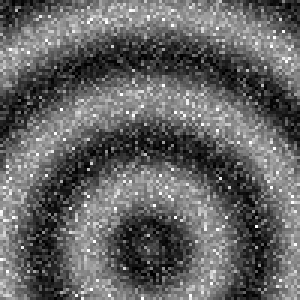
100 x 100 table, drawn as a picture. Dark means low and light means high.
The histogram is bell-shaped. Overall the values sit about 40% of the way up the scale. Concentric rings centre on the bottom middle. There is no overall slope. There is no seam.
